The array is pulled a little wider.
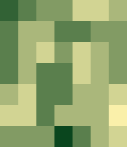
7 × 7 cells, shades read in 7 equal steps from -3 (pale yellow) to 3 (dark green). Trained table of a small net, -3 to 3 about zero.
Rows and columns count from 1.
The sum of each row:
-2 1 -5 -1 -5 -9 1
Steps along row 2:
down same up same down same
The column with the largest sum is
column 4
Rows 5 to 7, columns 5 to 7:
-1 -1 -2 / -1 -1 -3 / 1 -1 -2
